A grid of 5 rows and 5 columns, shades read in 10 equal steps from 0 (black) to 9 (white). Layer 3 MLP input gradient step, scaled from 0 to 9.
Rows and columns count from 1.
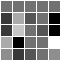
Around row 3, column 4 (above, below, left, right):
4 4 4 0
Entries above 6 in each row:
0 0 1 1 0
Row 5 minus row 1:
1 -2 -1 0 1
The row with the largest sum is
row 4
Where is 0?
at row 2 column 5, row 3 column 5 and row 4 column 2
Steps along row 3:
up down down down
